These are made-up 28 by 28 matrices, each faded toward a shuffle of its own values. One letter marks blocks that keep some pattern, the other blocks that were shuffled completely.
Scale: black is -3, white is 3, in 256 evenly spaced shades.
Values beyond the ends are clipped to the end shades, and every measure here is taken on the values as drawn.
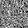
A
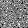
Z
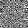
A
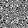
A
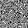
Z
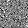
Z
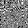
A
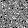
Z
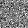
Z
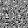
A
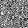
A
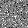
Z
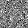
Z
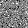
Z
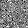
Z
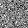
Z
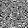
A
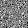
Z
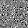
A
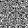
A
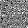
A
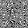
A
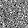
Z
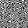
A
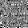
A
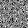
Z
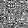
A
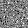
Z
